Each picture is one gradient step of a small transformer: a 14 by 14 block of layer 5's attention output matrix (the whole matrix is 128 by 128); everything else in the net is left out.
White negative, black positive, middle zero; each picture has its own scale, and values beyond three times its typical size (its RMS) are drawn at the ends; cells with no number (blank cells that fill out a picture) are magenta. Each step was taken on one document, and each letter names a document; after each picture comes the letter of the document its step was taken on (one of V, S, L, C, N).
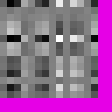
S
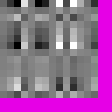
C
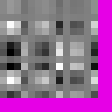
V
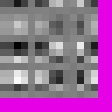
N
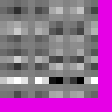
N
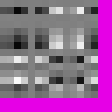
N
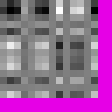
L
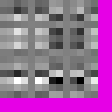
N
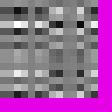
N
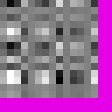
V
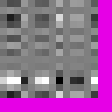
V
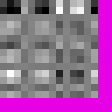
L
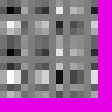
V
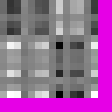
L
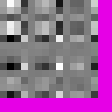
V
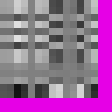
N
